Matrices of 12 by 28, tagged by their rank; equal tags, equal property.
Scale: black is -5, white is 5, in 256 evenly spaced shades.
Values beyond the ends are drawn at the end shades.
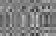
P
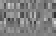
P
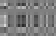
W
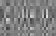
P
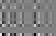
W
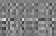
P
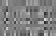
P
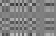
W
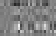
P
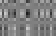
W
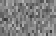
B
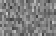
B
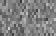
B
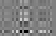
W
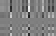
W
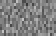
B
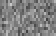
B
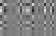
W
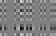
W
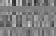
P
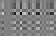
W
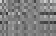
P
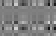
W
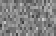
B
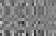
P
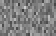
B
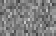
B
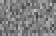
B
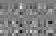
P
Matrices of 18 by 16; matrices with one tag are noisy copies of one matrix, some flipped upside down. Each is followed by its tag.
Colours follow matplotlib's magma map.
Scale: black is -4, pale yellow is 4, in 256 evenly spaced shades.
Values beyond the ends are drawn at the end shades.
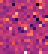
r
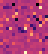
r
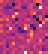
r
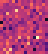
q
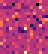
r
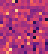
q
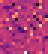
r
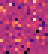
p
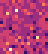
q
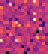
p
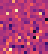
q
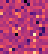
p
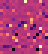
r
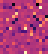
r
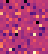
p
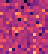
p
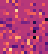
q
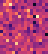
q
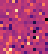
q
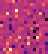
q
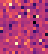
q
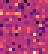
p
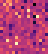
q
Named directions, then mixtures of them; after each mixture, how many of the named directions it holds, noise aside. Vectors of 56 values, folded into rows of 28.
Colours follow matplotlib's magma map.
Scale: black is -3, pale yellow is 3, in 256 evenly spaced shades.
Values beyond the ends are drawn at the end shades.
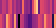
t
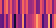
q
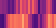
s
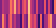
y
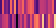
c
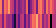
three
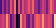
two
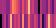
three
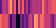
three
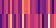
three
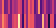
two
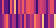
one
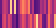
three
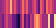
three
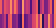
three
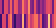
two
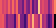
three
